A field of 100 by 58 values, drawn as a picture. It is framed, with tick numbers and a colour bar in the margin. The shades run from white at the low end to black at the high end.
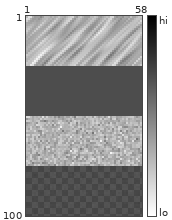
It is made of 4 by 1 panels. Panel 1,1: low, slanting up to the right. Panel 2,1: high, flat. Panel 3,1: low, fine-grained. Panel 4,1: high, checkered, faint in contrast.
